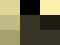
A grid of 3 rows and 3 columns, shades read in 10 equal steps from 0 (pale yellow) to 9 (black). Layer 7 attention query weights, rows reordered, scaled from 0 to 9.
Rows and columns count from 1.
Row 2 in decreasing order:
8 7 2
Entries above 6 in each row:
1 2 2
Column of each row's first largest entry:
2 3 2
